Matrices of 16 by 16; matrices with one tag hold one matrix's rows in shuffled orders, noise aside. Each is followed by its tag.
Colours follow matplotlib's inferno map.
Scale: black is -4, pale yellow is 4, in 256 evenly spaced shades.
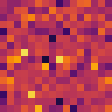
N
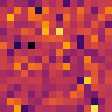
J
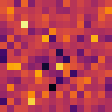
N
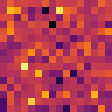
N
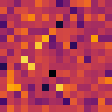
N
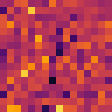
N
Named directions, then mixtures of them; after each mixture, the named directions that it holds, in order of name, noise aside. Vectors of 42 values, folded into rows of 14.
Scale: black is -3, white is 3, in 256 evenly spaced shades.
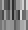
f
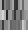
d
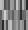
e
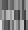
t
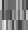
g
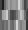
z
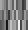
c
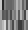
g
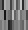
e, f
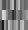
d, e, z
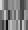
c, e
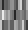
d, t, z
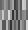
c, d, g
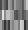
g, t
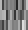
c, d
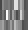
d, t, z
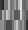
e, t, z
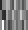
d, e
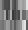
d, f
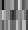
d, z
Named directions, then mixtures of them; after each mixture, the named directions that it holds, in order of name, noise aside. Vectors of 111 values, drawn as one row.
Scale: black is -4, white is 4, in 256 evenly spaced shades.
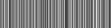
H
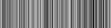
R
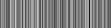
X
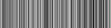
R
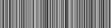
H, R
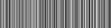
H, X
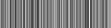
X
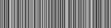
H, X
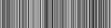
R, X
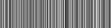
H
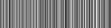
H, X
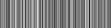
X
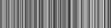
R, X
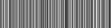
H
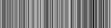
R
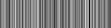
H, X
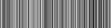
R, X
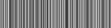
H, X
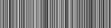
H, R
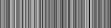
X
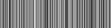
H, R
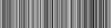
R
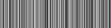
H, R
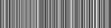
H, X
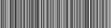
X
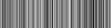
R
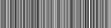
H, X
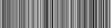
R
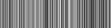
H, R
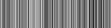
R, X
